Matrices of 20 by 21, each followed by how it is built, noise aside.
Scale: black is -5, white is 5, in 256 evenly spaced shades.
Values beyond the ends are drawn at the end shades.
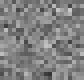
low rank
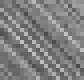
Toeplitz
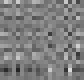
low rank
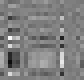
low rank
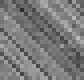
Toeplitz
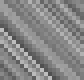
Toeplitz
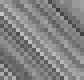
Toeplitz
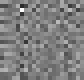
low rank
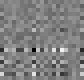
low rank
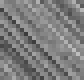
Toeplitz
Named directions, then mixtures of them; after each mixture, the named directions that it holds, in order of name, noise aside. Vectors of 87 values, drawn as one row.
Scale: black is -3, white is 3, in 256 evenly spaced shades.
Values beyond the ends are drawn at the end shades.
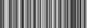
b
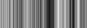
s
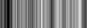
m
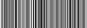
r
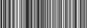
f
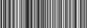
f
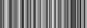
b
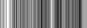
m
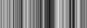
s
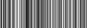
f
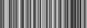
b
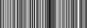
r, s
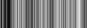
f, m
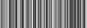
b, r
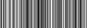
f, m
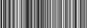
f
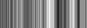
s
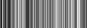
f, m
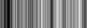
m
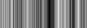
s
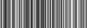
b, f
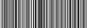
r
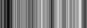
m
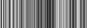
f, s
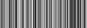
b, r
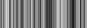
b, s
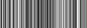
f, s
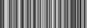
b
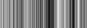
s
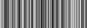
b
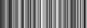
b, m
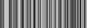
b
